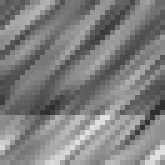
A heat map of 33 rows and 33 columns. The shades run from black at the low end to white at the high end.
Grain: diagonal, up to the right. Mirror symmetry: none. Seam: horizontal, 70% of the way down, the bottom part higher.
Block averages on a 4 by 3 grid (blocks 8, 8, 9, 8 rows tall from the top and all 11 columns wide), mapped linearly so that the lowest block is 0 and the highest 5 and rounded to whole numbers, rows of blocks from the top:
2 1 1 / 1 2 1 / 0 2 2 / 3 5 4
